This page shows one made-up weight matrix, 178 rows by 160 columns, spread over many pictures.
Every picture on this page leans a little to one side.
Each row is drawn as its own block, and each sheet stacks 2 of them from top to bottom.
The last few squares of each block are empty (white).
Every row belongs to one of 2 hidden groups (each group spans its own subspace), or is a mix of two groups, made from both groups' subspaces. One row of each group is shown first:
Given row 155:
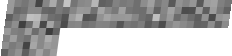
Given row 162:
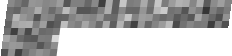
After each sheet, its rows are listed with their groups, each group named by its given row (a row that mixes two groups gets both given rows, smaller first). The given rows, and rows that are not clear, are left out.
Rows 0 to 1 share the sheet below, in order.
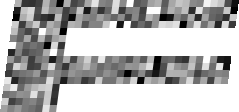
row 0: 162
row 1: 162
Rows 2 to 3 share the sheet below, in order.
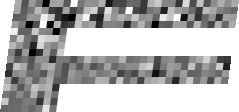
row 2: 155
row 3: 162
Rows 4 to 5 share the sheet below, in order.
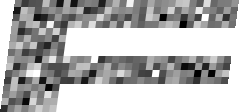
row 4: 155 and 162
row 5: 155
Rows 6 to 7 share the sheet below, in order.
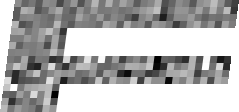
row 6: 162
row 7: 162
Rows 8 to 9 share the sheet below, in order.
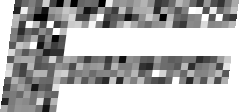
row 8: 155
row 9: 162
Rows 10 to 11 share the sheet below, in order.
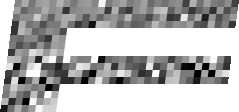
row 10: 155
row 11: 155
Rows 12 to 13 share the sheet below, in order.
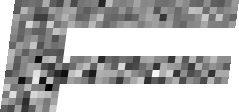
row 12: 155
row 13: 155
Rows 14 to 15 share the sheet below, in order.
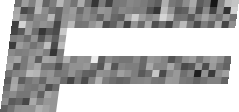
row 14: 162
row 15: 155
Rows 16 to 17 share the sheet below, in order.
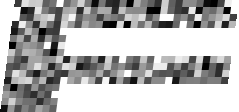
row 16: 162
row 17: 162
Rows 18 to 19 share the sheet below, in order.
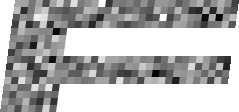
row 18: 155
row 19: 155 and 162
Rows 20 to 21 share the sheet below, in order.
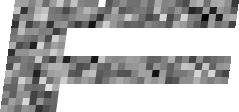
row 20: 155
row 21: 155
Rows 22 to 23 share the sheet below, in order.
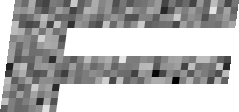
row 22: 155 and 162
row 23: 162
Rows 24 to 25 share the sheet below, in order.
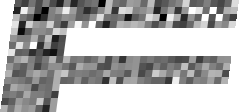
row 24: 155
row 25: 162
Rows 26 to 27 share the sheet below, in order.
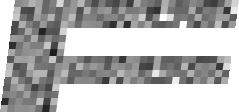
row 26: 162
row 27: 162
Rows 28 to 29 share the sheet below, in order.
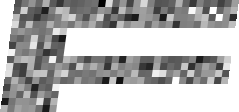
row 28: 155 and 162
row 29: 162
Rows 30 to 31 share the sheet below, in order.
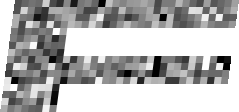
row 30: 155
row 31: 162
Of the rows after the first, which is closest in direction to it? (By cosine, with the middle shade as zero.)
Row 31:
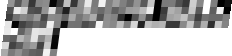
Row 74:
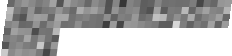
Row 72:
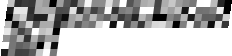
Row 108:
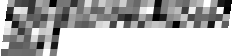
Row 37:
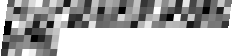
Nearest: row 108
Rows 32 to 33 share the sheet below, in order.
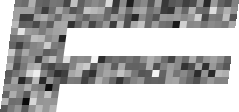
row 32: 162
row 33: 155
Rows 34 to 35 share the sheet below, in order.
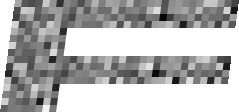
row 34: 162
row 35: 162
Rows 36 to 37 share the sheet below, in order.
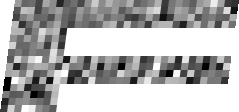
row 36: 162
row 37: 155 and 162
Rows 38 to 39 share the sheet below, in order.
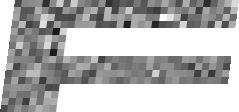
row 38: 155 and 162
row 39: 155
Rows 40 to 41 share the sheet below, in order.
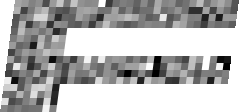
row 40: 155
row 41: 162
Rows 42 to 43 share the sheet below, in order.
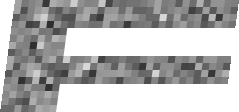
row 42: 155
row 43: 155
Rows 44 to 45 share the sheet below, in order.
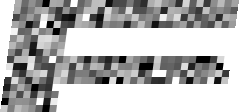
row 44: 155
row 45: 162
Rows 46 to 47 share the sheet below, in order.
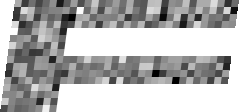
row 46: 155 and 162
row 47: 162
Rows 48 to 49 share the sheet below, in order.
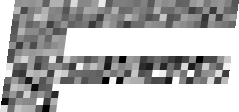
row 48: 155
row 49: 162
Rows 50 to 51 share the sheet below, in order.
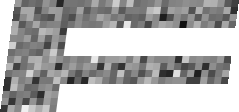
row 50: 162
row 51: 155
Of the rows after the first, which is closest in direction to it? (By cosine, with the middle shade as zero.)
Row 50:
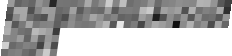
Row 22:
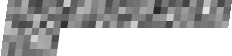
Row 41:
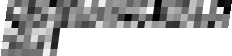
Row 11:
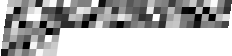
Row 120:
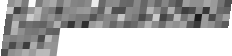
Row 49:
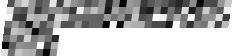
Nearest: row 41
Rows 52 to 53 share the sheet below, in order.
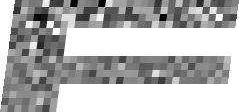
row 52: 155
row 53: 155 and 162
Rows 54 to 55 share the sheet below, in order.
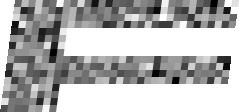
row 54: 162
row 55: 162
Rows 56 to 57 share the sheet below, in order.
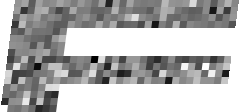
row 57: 155 and 162
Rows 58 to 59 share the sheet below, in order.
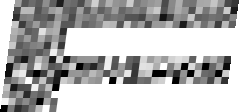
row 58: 162
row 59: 162
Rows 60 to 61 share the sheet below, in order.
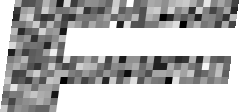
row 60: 162
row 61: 162
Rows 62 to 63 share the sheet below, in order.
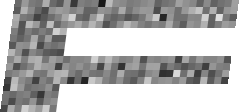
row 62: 155
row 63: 155
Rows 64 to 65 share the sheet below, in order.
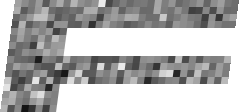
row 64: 155
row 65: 155
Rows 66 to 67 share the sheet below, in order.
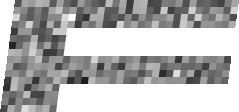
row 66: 155 and 162
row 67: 155
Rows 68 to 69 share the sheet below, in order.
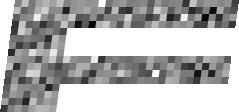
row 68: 155
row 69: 155
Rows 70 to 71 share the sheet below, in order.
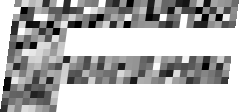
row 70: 155 and 162
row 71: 155 and 162
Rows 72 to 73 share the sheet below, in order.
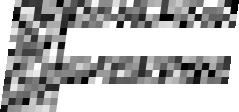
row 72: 162
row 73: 155
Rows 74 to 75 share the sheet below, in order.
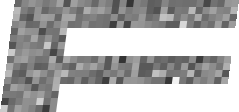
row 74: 162
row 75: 162
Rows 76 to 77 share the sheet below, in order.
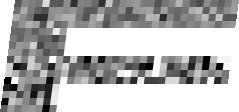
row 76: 155
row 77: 162
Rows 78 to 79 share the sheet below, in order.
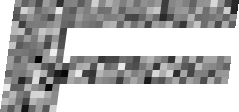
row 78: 162
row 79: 155
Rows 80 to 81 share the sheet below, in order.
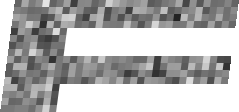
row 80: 155
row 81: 162
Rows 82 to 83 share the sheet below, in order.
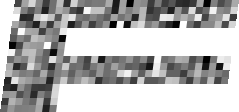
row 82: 162
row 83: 162
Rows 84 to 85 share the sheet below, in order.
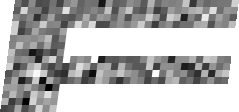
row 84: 155
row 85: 155
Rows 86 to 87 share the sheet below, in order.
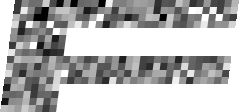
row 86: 155
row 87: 155 and 162
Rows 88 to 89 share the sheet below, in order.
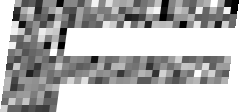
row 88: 162
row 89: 155
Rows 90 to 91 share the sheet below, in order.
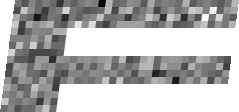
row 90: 155
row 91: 162
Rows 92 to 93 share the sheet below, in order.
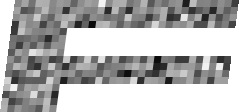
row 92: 155
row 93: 162
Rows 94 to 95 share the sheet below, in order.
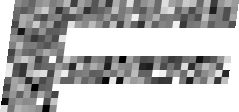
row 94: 162
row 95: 162
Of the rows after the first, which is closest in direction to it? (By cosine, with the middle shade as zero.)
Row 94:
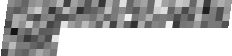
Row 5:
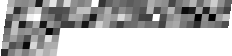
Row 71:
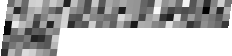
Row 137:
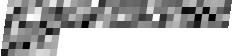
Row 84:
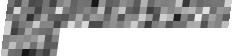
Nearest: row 71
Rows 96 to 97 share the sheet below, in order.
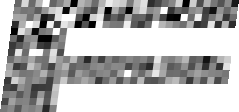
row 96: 155
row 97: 162
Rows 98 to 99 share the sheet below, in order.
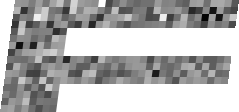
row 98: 155
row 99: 155
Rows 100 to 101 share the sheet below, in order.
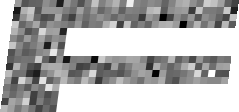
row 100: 162
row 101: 155
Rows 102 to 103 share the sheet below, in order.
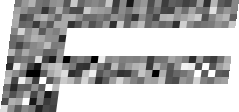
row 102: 162
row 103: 155
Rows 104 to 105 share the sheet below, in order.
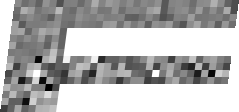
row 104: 162
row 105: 155
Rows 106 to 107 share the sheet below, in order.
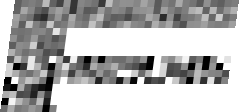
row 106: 155
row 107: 162
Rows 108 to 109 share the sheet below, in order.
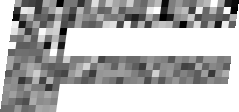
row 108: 162
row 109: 155
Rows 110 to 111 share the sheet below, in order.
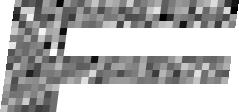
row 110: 162
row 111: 155
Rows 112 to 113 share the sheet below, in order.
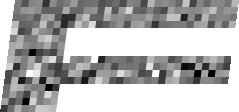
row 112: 155
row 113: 155
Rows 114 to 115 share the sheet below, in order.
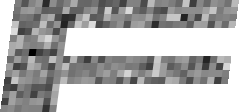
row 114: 155
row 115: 162
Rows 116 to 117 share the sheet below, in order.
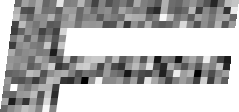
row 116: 162
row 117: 155 and 162
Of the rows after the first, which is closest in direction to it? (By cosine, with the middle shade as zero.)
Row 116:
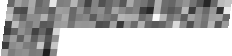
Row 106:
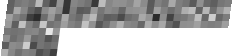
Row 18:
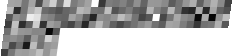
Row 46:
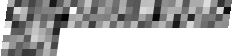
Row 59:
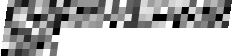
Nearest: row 18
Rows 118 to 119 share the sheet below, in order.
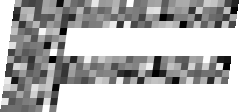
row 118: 162
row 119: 162
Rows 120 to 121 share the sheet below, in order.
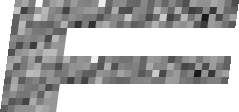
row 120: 155
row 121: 155
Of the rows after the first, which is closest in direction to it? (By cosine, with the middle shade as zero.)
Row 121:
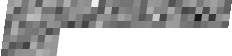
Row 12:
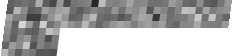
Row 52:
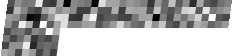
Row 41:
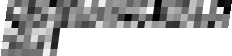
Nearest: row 41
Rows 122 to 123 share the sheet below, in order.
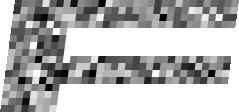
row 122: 155
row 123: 155
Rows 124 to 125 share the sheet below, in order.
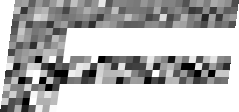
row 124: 155
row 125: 155
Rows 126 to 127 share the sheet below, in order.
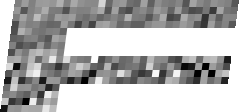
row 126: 155
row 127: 155
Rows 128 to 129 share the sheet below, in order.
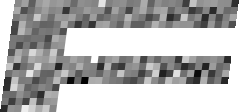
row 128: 155
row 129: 155
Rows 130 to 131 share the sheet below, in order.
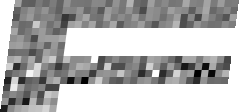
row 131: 155
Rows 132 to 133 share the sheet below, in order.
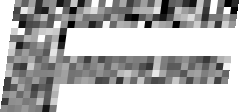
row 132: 162
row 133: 162
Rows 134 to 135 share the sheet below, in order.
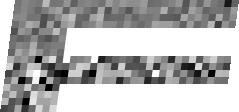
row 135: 155
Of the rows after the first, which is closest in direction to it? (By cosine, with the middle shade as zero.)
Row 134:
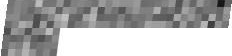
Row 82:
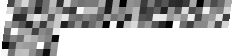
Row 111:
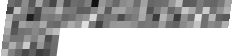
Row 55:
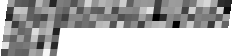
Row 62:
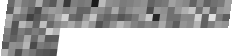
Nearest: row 62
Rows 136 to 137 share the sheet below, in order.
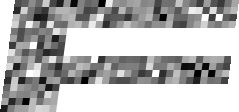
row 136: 155
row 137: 155
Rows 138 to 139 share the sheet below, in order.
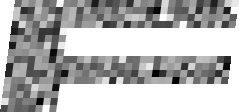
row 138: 162
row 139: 162
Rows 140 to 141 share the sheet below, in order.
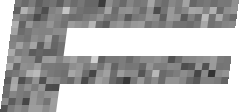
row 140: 155
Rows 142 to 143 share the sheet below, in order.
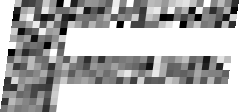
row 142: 162
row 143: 162
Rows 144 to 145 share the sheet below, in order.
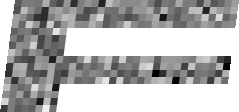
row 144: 155
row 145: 162
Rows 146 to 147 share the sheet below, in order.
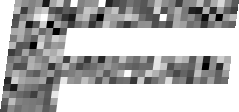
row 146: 155
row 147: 162
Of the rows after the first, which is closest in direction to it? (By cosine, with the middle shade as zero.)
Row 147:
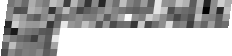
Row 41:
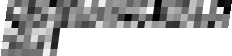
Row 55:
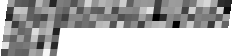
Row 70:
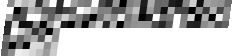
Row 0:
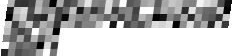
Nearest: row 0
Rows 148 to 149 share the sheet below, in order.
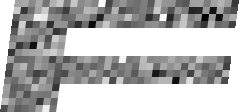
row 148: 155
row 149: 162
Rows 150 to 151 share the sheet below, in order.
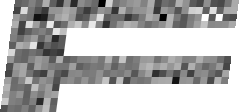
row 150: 155
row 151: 162
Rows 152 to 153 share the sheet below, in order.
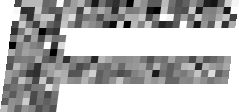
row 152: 162
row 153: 155
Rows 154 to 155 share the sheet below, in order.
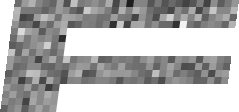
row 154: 162
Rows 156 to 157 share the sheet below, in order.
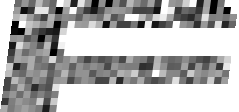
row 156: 162
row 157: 162
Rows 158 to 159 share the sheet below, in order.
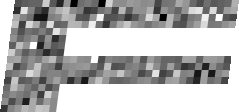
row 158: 155
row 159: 155
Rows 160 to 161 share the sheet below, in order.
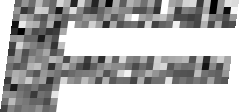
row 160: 162
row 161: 162
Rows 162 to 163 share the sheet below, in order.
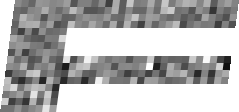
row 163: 155 and 162
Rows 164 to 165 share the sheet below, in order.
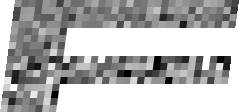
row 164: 162
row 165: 162
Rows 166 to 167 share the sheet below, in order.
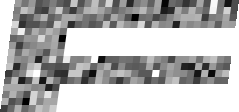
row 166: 162
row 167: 155
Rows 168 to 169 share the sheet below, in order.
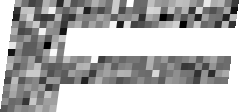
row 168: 162
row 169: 155
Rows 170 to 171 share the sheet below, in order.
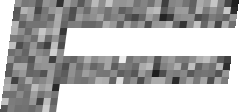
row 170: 162
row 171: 162
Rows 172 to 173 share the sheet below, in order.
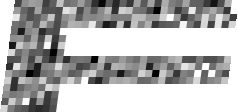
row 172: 155 and 162
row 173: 155
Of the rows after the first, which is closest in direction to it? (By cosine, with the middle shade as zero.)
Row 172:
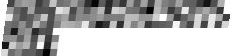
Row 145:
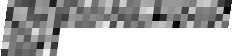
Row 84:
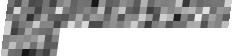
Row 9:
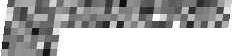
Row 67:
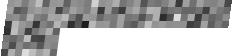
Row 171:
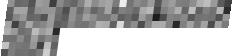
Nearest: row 9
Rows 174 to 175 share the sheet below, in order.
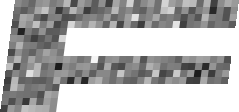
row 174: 162
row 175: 155
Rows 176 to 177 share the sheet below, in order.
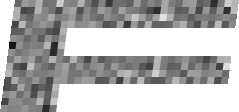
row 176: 162
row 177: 162
